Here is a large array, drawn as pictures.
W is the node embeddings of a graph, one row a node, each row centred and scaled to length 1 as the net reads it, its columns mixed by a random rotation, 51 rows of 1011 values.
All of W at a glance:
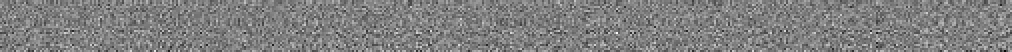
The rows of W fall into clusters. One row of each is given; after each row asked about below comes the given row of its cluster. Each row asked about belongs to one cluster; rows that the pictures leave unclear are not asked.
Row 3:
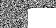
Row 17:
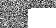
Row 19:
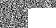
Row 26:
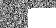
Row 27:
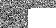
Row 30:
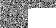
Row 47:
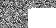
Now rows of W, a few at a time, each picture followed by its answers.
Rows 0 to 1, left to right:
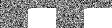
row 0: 3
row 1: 30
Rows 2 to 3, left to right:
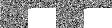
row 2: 30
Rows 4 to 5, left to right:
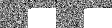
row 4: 26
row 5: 3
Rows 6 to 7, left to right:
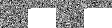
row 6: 27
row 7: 19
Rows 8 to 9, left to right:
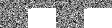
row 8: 26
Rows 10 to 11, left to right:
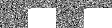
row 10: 19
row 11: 3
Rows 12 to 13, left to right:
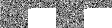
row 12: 30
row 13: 47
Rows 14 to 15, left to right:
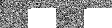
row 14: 47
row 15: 27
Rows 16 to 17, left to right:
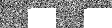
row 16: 47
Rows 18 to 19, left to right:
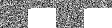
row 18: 27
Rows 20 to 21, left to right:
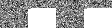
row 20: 19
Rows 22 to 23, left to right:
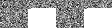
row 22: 47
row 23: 19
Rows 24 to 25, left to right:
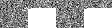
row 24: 19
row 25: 19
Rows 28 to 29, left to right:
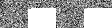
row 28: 47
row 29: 3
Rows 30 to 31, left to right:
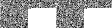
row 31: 30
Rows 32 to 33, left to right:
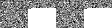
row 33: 47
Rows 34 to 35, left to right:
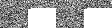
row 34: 27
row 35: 17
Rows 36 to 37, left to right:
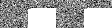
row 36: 3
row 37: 17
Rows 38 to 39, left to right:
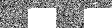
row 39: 30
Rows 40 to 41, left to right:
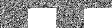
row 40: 3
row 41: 30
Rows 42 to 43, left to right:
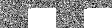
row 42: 30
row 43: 47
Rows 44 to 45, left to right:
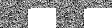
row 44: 27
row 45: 27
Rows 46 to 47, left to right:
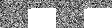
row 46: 47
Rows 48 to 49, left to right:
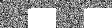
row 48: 17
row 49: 26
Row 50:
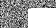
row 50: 3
